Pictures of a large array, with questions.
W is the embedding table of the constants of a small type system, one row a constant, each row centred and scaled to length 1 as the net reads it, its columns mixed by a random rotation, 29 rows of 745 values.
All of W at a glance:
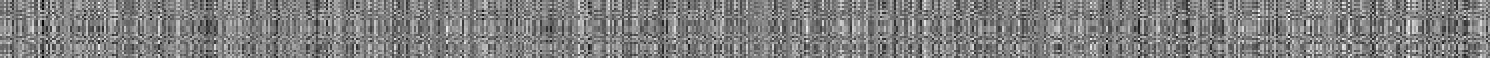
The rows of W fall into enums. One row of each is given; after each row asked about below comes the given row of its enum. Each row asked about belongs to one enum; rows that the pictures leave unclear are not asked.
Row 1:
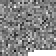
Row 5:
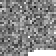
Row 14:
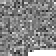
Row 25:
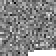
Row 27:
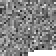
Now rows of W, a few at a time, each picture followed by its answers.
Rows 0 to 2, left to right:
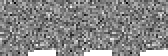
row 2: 25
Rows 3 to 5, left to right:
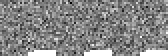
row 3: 1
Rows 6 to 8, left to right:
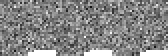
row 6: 1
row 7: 5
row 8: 27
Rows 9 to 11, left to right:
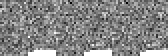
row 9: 5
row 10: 25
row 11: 25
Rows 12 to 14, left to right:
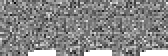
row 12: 25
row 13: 14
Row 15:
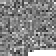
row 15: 14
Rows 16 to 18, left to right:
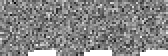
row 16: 25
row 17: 27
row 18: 5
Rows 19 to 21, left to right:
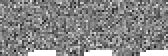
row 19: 1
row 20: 14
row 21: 27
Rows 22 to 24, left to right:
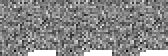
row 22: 1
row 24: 1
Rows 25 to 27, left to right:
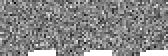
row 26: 1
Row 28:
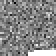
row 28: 25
